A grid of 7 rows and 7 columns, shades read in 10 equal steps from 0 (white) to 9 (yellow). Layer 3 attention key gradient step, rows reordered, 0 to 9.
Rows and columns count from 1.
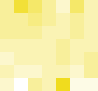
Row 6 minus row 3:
-1 -2 -2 0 0 -2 1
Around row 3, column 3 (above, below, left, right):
5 3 4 3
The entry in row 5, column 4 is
3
